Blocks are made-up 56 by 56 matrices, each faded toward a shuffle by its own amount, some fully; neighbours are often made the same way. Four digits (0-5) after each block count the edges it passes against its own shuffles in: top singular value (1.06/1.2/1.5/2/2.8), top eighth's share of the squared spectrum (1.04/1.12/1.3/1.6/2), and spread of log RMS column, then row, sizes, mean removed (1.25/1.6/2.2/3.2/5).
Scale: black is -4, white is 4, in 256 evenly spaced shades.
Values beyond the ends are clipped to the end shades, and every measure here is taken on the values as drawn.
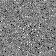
0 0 0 0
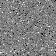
0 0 0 0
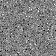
0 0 0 0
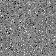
0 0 1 0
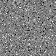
0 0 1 0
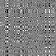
5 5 3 3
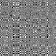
5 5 3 3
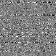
2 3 0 3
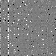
4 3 1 0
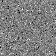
0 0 0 0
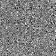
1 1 2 0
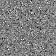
0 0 1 0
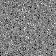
2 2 0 0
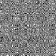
4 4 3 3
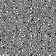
3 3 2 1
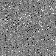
2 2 0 1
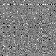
4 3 1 1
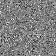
0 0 0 1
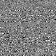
1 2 0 3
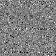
1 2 0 2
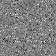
3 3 0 1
